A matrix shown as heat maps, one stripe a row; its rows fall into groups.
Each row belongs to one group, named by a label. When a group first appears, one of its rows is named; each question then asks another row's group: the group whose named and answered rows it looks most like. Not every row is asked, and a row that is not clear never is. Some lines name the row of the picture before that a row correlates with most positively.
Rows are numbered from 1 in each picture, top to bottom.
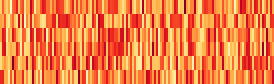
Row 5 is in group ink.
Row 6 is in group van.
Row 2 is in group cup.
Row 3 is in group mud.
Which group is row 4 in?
mud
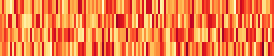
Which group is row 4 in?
van
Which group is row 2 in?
mud
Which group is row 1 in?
van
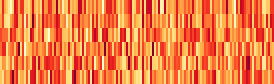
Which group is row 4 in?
mud
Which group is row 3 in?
van
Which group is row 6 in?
ink
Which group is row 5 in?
ink
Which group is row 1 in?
van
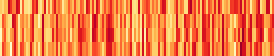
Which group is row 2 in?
van
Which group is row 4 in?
van
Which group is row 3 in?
van
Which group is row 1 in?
mud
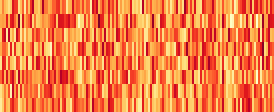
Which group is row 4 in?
van
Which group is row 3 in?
mud
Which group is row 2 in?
cup
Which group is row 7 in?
ink
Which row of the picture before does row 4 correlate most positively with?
3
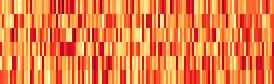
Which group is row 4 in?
cup
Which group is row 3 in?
ink
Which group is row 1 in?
cup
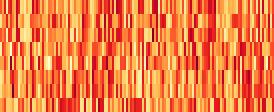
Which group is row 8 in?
cup
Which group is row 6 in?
ink
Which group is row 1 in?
mud
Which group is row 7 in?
ink
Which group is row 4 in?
van
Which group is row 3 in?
mud
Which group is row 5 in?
van
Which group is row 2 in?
mud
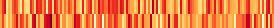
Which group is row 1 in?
mud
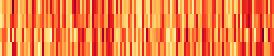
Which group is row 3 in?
van
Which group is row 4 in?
van
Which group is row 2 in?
ink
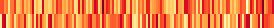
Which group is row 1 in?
van
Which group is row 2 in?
mud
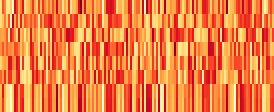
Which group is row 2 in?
ink
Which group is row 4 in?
mud
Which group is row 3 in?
cup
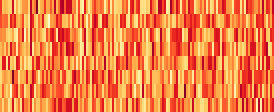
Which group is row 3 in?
cup
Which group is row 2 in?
van
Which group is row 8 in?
cup
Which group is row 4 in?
cup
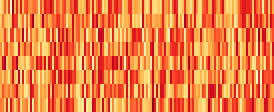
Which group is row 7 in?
mud
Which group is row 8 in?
cup
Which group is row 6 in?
cup
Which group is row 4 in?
cup
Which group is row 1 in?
ink
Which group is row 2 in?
ink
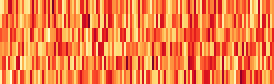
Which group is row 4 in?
cup
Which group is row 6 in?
van
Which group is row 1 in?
mud
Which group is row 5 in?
mud
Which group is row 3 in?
van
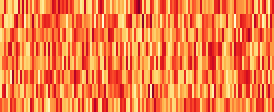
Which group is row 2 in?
ink
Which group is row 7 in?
mud
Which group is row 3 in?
ink
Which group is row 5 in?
mud
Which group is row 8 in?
van
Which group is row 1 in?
cup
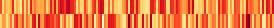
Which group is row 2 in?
ink
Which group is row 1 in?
cup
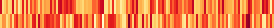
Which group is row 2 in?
ink
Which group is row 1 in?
cup
